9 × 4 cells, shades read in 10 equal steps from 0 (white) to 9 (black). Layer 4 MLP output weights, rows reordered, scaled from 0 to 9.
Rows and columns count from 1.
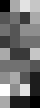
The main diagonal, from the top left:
9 5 4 5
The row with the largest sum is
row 9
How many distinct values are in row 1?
4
